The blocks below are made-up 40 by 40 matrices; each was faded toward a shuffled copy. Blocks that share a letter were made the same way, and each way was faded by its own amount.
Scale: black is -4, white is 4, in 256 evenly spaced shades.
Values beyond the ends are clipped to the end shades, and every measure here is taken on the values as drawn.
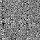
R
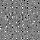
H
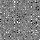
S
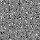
S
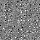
S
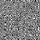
R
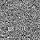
R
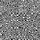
R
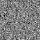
R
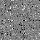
S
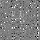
H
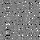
H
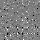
H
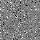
S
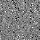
S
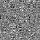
R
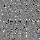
H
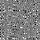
H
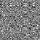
R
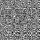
R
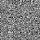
R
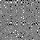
H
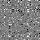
H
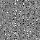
S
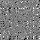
H
